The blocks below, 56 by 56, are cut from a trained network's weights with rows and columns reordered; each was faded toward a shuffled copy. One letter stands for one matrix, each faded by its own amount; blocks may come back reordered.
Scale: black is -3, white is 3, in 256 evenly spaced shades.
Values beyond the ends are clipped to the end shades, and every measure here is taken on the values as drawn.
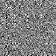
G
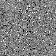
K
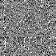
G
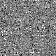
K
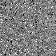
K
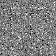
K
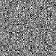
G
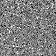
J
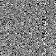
G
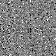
K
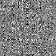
G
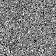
J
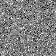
J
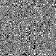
G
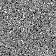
J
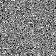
J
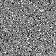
J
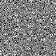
G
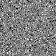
J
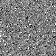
K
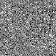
G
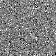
J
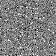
K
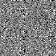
G
